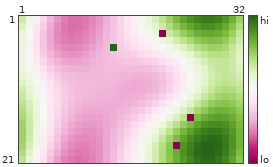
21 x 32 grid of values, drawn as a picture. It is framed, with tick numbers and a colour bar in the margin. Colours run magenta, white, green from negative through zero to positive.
The bottom right is the ninth with the highest average. No regular stripes run through it. Four lone cells stand out: one far higher and three far lower than their neighbours. The centre is the smoothest part.
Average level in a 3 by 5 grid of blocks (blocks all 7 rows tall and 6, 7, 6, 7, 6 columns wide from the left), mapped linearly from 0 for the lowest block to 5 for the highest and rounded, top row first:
10134 | 20023 | 20145
